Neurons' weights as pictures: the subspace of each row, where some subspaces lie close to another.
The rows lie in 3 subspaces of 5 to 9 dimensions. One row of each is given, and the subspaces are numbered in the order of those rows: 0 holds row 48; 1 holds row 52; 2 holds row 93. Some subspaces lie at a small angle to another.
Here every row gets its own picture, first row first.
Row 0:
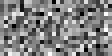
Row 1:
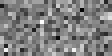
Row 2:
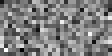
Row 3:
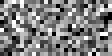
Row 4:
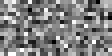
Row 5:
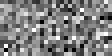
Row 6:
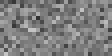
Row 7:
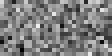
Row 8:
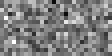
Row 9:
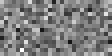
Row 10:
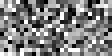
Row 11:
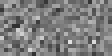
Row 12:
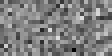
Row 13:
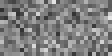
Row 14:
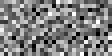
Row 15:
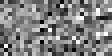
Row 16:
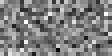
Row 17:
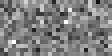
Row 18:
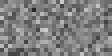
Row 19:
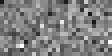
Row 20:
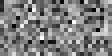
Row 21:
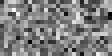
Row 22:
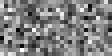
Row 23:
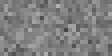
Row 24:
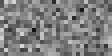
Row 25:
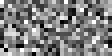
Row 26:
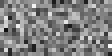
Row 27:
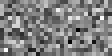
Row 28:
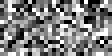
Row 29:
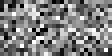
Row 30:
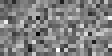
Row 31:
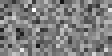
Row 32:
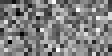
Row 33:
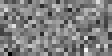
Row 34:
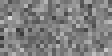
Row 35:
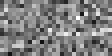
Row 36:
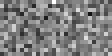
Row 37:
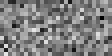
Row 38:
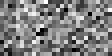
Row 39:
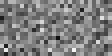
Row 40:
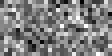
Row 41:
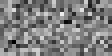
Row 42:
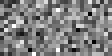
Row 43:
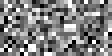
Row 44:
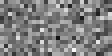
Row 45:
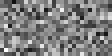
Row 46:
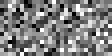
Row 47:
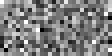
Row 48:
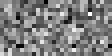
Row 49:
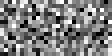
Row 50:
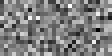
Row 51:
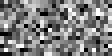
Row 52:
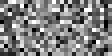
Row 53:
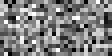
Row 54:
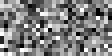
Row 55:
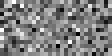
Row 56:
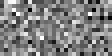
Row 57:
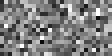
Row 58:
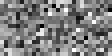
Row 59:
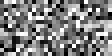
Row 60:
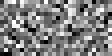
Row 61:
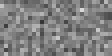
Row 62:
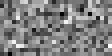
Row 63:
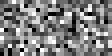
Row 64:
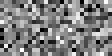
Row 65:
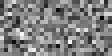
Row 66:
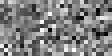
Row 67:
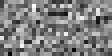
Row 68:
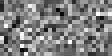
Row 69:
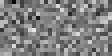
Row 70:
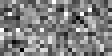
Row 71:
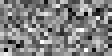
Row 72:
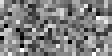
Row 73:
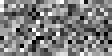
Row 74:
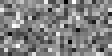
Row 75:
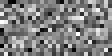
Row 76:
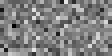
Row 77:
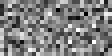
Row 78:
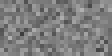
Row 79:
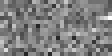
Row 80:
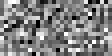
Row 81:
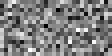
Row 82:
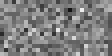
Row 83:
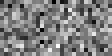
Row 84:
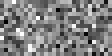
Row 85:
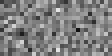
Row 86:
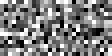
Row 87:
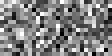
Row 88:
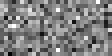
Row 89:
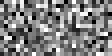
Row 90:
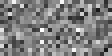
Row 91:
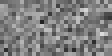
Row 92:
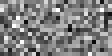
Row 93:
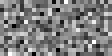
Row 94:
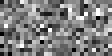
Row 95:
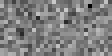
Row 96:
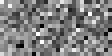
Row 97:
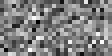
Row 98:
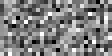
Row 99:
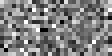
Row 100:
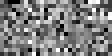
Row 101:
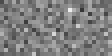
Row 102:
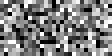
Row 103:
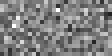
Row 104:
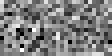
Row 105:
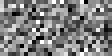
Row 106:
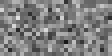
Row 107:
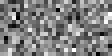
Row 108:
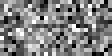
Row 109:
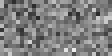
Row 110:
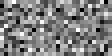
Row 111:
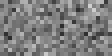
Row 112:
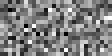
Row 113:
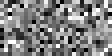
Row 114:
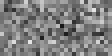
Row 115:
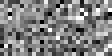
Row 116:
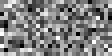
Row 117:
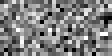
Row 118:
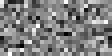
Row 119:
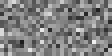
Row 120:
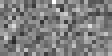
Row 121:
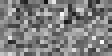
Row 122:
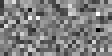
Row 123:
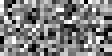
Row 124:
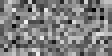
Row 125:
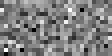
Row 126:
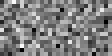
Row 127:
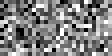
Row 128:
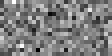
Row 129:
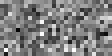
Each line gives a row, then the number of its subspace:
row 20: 0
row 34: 0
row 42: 2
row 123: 0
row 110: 1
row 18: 2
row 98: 0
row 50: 1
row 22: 0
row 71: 1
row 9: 2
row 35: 0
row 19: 2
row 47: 2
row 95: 0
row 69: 1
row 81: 1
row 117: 1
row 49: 0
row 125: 1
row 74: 2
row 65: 1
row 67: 0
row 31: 2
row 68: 1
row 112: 0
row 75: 1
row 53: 0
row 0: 2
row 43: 0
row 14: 0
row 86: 2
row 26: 0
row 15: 1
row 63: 0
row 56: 0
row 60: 1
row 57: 1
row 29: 2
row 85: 2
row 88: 0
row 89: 2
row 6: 1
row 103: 1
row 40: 0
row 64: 0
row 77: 1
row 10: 2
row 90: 1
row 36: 0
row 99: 2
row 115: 1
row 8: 0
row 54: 1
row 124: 0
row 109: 0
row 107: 0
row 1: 1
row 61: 1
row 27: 1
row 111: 0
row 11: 2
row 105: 2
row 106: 0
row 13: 0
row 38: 2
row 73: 2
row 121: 0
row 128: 0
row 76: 2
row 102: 1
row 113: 1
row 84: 0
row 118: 0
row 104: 2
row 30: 0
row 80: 2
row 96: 2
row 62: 0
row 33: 0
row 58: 2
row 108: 0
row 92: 1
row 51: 1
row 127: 2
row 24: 2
